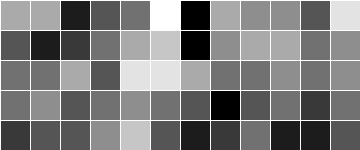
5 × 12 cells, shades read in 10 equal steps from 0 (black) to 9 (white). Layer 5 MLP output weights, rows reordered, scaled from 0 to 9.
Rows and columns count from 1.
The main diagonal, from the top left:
6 1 6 4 7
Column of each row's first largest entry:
6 6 5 2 5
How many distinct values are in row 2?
8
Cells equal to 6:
8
